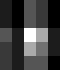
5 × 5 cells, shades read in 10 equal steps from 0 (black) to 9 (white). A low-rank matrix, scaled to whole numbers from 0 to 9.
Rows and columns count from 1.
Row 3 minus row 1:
2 1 6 4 1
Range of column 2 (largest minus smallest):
1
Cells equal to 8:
0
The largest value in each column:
3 1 9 6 1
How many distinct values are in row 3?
4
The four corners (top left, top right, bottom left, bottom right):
1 0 2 0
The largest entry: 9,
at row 3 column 3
